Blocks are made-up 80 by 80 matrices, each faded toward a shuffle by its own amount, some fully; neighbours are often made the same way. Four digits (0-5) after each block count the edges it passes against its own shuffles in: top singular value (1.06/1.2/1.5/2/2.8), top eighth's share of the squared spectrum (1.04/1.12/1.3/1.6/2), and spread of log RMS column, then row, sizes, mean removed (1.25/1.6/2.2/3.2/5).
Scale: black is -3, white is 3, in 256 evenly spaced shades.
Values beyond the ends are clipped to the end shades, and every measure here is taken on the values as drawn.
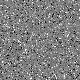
0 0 0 0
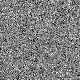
0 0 0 0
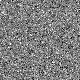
0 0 0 0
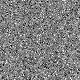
0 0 0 0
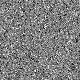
0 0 0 0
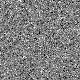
0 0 0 0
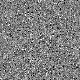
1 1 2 0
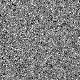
0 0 1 0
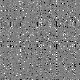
4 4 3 2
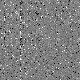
3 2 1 0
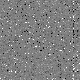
3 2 1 0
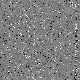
2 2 1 0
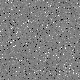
2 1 0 0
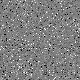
3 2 0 0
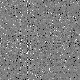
3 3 1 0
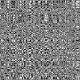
4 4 3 3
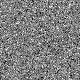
0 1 0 0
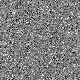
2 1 0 0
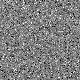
1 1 0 0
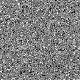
3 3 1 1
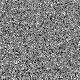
2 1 0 0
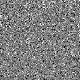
3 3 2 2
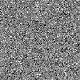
3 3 1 1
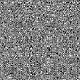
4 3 2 2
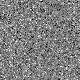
1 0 0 0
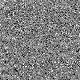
3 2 0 1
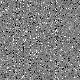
1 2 2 0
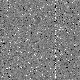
2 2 1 0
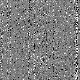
2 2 3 0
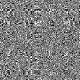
4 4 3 2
